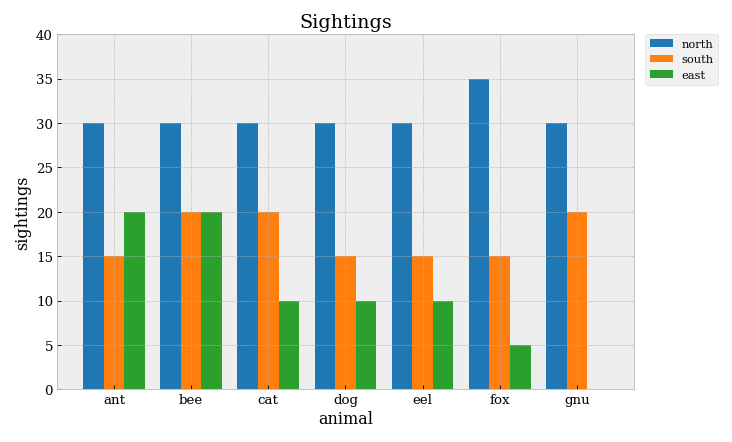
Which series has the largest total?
north
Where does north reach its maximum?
fox
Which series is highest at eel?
north
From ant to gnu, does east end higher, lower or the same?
lower
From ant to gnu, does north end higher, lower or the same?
the same
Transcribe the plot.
Title: Sightings
x-axis: animal, ticks ant bee cat dog eel fox gnu
y-axis: sightings, ticks 0 5 10 15 20 25 30 35 40
Legend: north, south, east
Values:
north: 30 30 30 30 30 35 30
south: 15 20 20 15 15 15 20
east: 20 20 10 10 10 5 0
